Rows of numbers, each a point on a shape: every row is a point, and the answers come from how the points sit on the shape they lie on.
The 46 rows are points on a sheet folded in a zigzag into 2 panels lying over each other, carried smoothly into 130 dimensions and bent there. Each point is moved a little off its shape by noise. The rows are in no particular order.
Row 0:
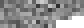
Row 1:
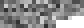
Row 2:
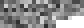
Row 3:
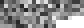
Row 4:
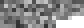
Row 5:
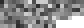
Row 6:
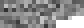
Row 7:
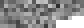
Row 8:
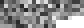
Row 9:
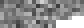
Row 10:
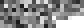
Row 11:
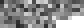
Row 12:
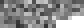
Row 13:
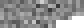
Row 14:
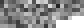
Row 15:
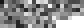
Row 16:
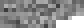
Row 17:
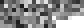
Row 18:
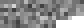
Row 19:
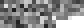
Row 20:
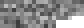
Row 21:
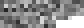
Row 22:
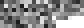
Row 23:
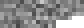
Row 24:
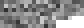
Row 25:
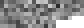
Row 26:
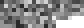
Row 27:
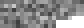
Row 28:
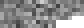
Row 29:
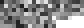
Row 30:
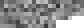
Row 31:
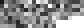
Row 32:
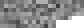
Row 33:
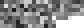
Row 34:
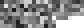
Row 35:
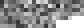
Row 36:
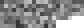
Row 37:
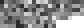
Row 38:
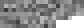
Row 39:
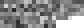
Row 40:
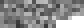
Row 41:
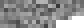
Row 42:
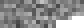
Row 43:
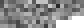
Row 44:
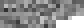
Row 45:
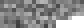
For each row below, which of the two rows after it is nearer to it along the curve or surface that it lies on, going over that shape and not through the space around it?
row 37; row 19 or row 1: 19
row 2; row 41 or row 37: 41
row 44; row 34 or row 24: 24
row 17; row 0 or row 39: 39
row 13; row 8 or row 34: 8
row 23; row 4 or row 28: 28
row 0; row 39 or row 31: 31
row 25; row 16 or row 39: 16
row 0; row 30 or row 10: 30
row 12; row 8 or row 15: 15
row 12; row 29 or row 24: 29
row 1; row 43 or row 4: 43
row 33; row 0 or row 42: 42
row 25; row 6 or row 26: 6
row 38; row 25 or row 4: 25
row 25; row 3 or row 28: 3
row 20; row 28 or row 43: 28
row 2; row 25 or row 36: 25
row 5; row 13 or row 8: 8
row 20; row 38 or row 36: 36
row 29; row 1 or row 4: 4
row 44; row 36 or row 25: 25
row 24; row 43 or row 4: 43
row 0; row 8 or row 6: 6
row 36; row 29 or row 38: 29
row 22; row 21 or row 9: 21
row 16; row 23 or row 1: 1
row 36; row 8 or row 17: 17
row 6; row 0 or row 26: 0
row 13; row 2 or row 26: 2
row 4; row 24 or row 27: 27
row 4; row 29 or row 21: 29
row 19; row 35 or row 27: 27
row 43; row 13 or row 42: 13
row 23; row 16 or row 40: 40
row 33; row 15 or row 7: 15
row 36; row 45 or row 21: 45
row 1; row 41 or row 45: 41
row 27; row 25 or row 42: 42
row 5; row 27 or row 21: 27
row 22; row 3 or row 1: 3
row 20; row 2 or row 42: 42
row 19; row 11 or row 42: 11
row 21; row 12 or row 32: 32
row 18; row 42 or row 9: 42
